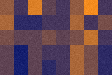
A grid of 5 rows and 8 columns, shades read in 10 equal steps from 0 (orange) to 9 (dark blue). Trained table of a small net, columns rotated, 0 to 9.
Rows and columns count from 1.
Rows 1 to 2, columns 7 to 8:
0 7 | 7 5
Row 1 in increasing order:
0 1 4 4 6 7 7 7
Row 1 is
4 7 1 6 7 4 0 7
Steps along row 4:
up down up same down up up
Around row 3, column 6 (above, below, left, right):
3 3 6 2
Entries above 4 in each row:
4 6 7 7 7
